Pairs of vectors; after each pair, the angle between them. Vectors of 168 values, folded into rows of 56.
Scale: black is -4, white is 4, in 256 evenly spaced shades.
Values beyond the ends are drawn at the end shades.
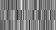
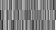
orthogonal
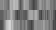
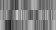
nearly opposite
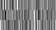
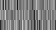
nearly opposite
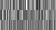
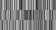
partly aligned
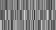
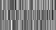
partly opposed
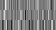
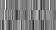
partly aligned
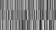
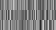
nearly parallel
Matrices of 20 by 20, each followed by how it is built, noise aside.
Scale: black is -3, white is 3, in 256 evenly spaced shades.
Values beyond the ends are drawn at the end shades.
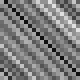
Toeplitz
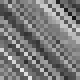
Toeplitz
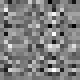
low rank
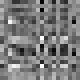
low rank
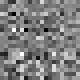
low rank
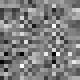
low rank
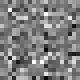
low rank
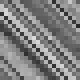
Toeplitz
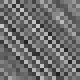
Toeplitz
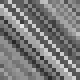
Toeplitz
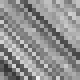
Toeplitz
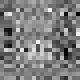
low rank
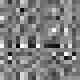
low rank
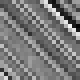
Toeplitz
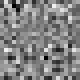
low rank
